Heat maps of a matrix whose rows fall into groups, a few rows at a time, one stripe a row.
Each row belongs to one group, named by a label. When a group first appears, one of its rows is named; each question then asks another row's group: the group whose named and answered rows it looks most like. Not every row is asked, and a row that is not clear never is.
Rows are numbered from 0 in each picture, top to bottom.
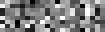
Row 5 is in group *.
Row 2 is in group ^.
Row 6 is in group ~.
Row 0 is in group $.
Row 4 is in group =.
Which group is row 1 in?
=
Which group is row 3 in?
^
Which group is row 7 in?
=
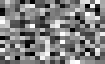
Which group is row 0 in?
$
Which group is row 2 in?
*
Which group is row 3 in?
^
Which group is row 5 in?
=
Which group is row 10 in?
=
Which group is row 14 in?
*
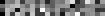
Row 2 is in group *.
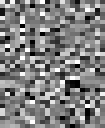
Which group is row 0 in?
~
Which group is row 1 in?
$
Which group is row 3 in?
*
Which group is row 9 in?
*
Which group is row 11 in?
$
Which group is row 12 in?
~
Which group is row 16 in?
~
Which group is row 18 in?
*
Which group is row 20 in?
~
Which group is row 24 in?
=
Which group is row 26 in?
^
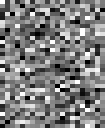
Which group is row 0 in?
~
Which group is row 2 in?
=
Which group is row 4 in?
^
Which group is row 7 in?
$
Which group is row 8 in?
$
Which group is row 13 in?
^
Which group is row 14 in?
$
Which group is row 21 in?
$
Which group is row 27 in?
^
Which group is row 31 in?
^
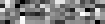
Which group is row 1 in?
*
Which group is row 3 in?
$
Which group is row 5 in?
*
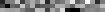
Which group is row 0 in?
^
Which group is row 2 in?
~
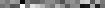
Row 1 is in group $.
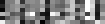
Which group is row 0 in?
^
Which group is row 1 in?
^
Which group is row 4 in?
^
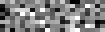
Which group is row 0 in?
~
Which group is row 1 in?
^
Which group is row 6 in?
^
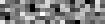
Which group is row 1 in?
=
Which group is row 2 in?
$
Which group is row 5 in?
~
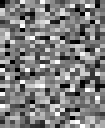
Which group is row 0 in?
*
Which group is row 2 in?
~
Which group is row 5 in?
=
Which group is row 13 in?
$
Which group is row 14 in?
*
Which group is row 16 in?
*
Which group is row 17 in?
~
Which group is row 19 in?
*
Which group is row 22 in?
^
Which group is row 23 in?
~
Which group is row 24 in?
=
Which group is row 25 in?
=
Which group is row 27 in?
~
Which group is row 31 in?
$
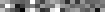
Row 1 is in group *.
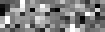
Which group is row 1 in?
*
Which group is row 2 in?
=
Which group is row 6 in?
~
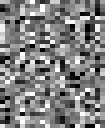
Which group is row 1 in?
*
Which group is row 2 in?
*
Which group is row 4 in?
$
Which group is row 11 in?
=
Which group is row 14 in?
*
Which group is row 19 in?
~
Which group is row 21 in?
~
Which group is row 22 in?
^
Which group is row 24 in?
*
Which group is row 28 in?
$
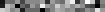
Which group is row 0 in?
^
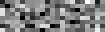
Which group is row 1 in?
*
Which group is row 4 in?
$
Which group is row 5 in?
~
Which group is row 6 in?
=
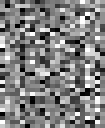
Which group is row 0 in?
$
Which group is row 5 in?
$
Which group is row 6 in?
~
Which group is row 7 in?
=
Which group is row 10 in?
~
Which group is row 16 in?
^
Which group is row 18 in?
=
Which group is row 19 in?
^
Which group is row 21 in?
^
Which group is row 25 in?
$
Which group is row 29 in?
^
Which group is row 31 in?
=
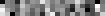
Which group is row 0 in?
*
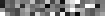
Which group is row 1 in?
^
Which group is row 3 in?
~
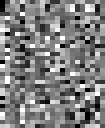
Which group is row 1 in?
^
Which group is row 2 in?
^
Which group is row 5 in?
$
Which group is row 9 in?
=
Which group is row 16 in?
=
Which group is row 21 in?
$
